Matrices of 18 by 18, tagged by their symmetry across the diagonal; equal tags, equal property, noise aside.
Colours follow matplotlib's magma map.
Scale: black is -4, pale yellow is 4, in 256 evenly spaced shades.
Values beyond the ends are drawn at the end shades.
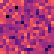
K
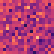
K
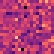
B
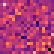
K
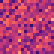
K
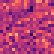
B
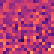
B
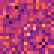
K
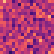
B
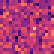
B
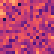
K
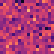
B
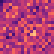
K
